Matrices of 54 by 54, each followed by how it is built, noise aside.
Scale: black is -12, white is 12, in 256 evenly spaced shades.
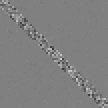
banded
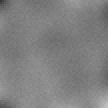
smooth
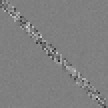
banded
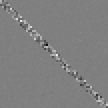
banded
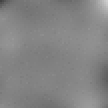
smooth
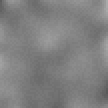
smooth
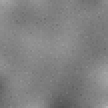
smooth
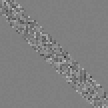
banded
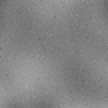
smooth
